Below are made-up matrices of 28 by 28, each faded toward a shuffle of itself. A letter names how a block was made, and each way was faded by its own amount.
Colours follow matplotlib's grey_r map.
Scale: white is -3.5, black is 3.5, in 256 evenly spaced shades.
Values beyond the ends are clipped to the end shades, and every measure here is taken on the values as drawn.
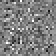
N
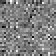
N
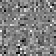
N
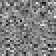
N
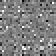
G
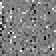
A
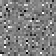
A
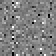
A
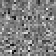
N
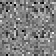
N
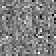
N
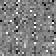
A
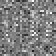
N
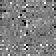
G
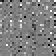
G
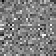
N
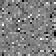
A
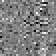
G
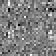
N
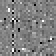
G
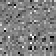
G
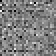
N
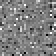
A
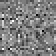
N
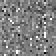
A
